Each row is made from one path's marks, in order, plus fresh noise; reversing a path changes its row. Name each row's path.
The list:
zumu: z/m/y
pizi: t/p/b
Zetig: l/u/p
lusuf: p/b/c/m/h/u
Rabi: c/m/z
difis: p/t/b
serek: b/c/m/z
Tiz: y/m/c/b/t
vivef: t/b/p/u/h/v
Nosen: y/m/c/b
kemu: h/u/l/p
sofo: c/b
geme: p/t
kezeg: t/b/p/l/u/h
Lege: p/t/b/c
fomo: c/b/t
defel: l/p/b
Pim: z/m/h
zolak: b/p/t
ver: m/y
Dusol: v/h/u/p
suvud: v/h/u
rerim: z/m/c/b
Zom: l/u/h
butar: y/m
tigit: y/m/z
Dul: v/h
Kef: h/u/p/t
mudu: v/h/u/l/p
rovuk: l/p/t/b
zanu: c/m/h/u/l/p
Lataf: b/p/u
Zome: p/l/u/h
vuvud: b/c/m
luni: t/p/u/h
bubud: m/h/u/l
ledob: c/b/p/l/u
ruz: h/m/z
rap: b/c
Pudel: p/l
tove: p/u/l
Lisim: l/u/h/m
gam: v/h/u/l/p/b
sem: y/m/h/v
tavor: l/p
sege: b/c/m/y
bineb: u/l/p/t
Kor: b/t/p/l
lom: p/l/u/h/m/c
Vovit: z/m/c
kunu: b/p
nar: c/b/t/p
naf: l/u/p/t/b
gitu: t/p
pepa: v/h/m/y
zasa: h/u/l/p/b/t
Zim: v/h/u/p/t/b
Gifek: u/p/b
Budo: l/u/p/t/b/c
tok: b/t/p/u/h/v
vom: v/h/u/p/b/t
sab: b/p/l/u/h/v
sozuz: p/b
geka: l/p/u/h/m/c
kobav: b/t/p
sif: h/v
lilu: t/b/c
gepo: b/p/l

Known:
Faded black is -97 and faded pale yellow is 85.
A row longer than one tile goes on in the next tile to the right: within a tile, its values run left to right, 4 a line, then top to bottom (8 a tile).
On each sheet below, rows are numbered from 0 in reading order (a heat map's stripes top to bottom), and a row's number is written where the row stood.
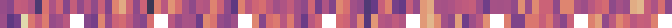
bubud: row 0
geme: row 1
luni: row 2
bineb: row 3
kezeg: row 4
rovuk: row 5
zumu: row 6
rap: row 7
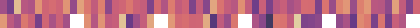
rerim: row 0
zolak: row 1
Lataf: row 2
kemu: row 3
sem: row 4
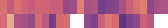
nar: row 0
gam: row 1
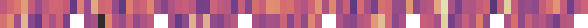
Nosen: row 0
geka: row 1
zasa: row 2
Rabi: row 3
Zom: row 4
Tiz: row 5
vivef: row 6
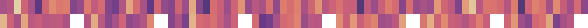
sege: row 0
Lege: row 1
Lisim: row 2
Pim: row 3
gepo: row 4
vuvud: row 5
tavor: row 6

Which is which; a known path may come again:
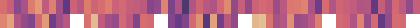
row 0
gitu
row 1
nar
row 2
mudu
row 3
kobav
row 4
ledob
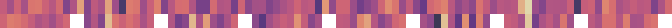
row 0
sofo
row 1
Lisim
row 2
zasa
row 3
Zome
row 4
sab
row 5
zanu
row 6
Tiz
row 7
fomo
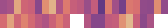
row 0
vuvud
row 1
Zom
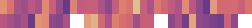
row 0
luni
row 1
kunu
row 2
lusuf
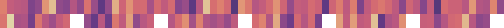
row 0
lilu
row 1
Dul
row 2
sozuz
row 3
Nosen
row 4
zolak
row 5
Zetig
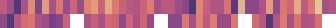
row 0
suvud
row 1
tigit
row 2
Pudel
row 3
Vovit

